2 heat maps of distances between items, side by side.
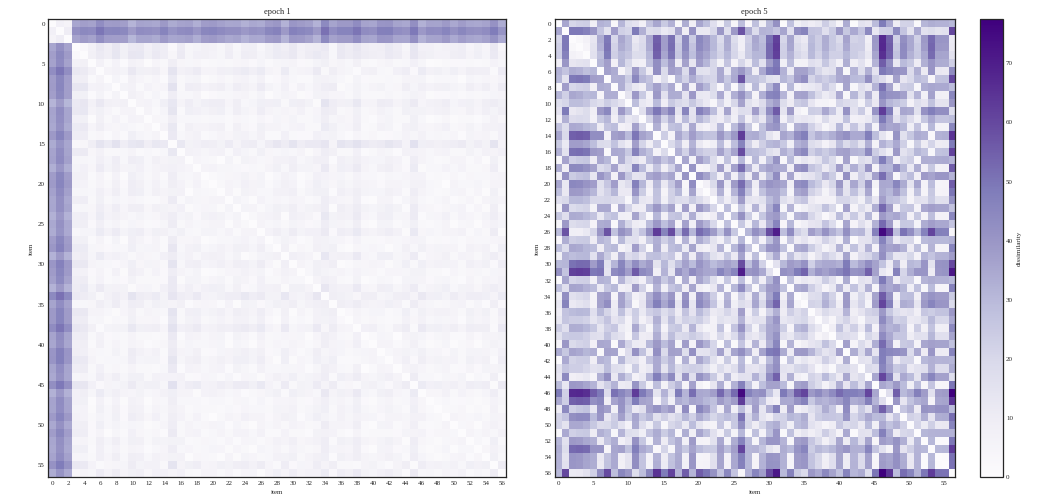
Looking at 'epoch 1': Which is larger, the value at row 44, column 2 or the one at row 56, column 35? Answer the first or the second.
the first
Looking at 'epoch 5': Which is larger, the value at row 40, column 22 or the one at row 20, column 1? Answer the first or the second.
the first
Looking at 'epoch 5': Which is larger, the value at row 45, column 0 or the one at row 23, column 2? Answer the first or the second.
the first
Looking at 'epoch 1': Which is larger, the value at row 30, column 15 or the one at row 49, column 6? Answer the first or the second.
the first
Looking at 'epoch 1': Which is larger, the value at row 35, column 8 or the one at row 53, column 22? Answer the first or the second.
the first
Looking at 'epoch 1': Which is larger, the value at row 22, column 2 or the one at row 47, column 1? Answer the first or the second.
the second
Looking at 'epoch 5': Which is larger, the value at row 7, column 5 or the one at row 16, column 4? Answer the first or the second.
the second
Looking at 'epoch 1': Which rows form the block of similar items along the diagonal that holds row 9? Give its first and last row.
3 to 56
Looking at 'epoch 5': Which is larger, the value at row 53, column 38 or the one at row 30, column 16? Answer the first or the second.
the first
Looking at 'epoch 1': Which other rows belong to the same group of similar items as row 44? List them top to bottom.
3, 4, 5, 6, 7, 8, 9, 10, 11, 12, 13, 14, 15, 16, 17, 18, 19, 20, 21, 22, 23, 24, 25, 26, 27, 28, 29, 30, 31, 32, 33, 34, 35, 36, 37, 38, 39, 40, 41, 42, 43, 45, 46, 47, 48, 49, 50, 51, 52, 53, 54, 55, 56
